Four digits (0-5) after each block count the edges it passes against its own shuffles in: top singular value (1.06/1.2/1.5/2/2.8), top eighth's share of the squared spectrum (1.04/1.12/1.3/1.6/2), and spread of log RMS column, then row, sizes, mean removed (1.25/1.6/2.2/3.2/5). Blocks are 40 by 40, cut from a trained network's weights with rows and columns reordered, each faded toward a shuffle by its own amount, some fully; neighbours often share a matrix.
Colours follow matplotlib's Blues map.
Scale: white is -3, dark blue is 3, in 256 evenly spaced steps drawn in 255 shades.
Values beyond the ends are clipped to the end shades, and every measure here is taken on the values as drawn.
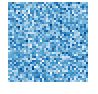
1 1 0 0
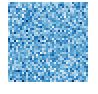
2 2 0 0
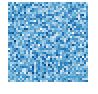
1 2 0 1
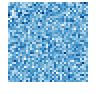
1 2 0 0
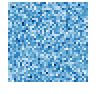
1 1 0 0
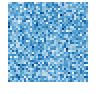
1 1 0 0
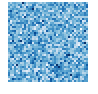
1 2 0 0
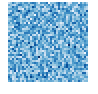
0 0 0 0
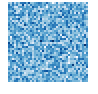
0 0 0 0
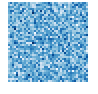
0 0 0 0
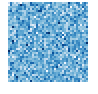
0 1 0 0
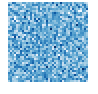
0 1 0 0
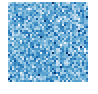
0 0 0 0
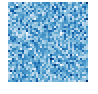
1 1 0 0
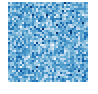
0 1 1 0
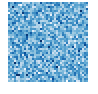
0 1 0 0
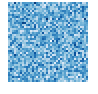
0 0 0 0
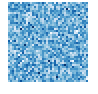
0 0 0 0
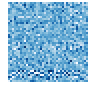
3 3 0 2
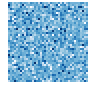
2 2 0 1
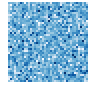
0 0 1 0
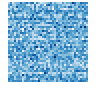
2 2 0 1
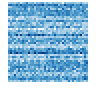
4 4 0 2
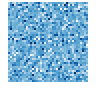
2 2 0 1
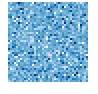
1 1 0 1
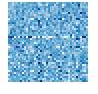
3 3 0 2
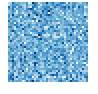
2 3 0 0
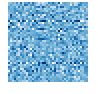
3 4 1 2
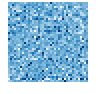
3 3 0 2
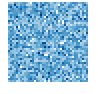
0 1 0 0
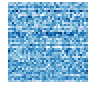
3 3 0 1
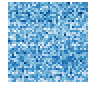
2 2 0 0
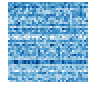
4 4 1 2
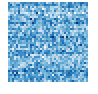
3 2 0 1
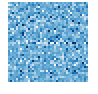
2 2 0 1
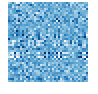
4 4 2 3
